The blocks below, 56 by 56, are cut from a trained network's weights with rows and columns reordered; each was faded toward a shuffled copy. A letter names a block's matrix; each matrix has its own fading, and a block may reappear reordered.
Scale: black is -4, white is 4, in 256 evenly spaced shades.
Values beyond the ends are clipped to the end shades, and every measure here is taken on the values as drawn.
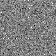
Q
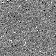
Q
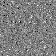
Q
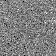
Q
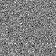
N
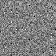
N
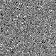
Q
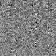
N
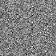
N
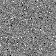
Q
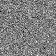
N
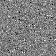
Q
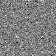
Q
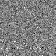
N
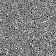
Q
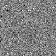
N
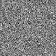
N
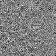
N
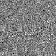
N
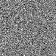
N
